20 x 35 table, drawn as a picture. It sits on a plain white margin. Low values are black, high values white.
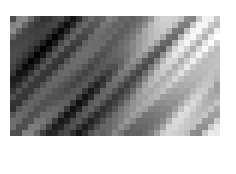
The grain runs diagonally up to the right. The field climbs toward the right. The top middle is the smoothest part. Values change most from cell to cell in the top right.
